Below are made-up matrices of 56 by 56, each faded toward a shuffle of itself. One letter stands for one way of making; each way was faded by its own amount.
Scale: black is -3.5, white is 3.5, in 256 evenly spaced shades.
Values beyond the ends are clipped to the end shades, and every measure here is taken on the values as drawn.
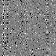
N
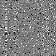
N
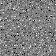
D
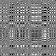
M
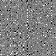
N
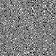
N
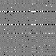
M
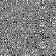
N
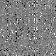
N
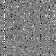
N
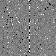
N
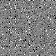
N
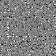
D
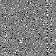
N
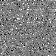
D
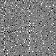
N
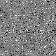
D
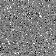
D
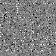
D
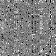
N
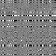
M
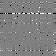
M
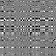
M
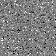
D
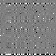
M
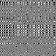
M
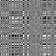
M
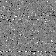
D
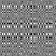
M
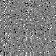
N
